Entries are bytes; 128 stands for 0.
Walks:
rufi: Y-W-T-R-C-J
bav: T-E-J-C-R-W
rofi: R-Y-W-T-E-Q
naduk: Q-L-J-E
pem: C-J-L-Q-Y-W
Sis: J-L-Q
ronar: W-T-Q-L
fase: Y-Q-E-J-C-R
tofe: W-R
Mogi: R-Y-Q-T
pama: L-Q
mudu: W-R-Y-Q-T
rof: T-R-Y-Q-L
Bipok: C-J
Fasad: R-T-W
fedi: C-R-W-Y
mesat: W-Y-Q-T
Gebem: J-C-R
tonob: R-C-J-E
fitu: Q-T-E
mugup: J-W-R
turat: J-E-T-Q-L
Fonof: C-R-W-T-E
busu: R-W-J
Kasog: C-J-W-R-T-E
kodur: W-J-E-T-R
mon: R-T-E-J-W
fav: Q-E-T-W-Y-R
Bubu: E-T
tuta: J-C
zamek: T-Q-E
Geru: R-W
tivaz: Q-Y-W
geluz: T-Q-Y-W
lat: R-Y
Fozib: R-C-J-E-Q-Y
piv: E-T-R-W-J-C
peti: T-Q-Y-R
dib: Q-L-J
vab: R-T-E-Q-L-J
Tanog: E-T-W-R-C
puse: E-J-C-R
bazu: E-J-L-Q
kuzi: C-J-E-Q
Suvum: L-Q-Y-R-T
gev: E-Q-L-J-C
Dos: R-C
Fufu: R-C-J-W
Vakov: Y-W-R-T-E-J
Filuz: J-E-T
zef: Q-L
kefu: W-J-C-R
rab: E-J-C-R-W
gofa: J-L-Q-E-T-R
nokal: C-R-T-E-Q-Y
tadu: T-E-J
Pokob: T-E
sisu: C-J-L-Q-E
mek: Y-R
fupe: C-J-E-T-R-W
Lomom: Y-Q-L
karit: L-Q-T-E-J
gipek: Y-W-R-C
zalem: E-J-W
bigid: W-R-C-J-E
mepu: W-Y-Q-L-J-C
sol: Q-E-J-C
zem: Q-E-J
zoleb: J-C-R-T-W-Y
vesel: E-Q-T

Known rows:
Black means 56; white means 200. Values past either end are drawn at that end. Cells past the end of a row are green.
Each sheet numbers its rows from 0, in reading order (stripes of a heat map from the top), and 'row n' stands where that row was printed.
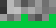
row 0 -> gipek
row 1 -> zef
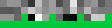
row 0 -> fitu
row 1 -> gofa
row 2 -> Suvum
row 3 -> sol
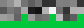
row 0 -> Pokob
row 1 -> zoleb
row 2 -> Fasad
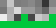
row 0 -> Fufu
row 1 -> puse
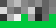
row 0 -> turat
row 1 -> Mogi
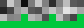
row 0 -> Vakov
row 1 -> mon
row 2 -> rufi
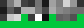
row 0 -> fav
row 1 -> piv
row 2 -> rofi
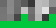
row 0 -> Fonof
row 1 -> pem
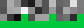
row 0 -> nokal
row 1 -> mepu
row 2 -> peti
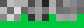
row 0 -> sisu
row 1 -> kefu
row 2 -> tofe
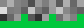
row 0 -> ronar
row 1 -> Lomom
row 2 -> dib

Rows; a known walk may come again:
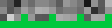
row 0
rab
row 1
Dos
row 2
tofe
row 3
mepu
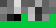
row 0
Suvum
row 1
mudu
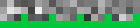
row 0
rufi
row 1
tivaz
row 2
Pokob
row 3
pama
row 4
Bubu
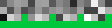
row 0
bazu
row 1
Tanog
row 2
puse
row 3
Kasog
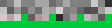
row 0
kuzi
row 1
zamek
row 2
ronar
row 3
mon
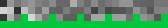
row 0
kodur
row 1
Bipok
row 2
mek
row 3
vesel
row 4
fitu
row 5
Geru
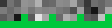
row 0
busu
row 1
zalem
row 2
tadu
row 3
mesat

